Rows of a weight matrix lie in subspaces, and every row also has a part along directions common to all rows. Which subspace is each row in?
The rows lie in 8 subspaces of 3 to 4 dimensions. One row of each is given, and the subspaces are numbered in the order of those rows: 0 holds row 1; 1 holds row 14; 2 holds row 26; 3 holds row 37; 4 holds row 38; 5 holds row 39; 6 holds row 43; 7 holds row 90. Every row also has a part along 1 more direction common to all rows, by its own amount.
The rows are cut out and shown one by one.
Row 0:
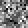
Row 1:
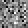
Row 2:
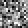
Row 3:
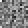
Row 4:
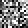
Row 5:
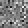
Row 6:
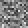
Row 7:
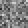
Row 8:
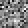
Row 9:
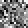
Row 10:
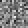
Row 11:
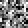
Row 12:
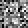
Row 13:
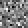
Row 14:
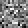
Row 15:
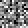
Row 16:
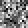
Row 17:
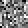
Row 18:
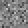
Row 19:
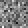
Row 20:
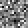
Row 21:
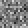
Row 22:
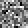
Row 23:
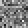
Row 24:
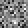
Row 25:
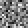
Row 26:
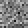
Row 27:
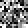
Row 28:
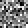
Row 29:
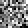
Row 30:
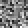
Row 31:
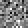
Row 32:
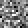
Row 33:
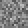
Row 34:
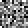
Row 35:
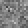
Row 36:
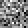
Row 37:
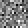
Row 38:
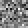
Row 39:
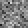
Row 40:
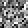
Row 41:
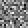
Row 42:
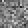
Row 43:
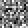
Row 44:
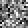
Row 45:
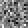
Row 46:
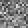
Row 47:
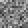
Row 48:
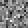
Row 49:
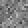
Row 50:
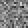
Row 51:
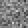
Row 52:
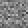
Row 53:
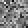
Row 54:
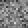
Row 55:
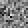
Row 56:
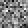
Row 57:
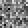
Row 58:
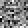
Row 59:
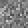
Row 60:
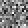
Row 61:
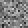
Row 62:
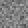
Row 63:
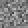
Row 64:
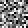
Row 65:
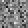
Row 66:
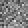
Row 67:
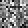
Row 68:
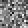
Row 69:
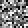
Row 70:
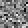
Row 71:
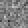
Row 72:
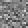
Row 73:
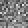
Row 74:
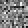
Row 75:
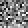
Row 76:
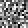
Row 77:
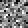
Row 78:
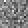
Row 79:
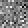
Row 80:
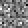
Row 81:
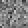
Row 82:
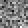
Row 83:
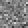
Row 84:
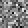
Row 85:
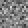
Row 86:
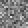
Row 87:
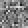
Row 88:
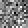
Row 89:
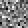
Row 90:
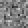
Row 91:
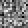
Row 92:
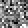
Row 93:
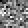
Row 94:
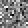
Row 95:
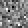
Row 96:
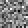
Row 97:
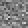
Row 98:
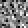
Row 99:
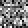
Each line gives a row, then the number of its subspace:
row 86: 7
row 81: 4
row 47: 7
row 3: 4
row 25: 3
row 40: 4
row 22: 5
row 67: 4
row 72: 2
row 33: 4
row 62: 3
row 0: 6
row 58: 0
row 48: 4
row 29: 0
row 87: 5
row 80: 6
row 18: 0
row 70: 2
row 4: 3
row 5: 3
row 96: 5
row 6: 2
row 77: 7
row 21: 6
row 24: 1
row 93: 7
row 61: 2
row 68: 0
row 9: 1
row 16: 6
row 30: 0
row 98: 0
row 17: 4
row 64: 5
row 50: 5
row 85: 3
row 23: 6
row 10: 4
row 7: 6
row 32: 0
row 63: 0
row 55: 7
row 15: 4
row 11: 4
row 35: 6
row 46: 2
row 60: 3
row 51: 1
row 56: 5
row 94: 7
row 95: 1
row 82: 0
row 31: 3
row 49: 6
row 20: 1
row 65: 0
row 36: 1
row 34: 4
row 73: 2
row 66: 2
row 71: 7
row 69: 5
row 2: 1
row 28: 5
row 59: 7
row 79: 3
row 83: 2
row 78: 0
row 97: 2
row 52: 2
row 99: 6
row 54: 7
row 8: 1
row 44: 6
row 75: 2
